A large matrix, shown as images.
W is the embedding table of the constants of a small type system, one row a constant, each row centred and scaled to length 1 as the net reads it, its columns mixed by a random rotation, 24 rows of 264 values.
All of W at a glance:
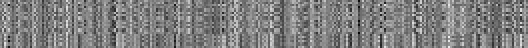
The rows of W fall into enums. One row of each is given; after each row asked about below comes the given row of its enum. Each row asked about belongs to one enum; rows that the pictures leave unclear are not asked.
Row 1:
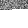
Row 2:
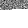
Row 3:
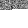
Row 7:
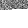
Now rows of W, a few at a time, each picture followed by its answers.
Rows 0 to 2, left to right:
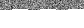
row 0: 3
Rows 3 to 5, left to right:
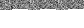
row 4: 7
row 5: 7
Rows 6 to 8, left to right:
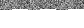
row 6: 1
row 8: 1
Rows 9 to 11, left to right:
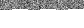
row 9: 1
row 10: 3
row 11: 7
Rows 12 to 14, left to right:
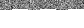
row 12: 3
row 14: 1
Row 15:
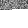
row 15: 1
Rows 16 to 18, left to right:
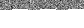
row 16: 3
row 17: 7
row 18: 2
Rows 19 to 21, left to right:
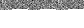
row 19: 7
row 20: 2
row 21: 7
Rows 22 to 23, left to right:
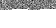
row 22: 7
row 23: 2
